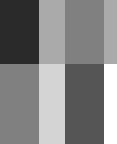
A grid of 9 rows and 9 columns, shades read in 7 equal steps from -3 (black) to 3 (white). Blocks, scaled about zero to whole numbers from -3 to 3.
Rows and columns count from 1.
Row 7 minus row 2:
2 2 2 1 1 -1 -1 -1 2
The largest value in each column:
0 0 0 2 2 0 0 0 3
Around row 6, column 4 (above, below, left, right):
2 2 0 2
